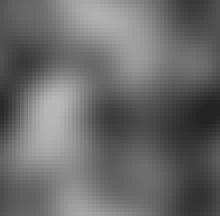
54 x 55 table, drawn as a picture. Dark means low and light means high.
Ninth with the lowest average: middle right. Odd rows or columns: none. Roughest part: middle left. Grain: smooth.
